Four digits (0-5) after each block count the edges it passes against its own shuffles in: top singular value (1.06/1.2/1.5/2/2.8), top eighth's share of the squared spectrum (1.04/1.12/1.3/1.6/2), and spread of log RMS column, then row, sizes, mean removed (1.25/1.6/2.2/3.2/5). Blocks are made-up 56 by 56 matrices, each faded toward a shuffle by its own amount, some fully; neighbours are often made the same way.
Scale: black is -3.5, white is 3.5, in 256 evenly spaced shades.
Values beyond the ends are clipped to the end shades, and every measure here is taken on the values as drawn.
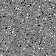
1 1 0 0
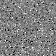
0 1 0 1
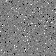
0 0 0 0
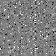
3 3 1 0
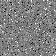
0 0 0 0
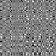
4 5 3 3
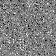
1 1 0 0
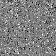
2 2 0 0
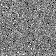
0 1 0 0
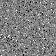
0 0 0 0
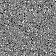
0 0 0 0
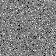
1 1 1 0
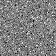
0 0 0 0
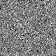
0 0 0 0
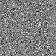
3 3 1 1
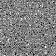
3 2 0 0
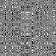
4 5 3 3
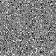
3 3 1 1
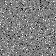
1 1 0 0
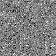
3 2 1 1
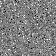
2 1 0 0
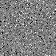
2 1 0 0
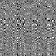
4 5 3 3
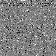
2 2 0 2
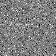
1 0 0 1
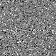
1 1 0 1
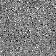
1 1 0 2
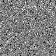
0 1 0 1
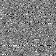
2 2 0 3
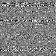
2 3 0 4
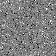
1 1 0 0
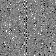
2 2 2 0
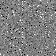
1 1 0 0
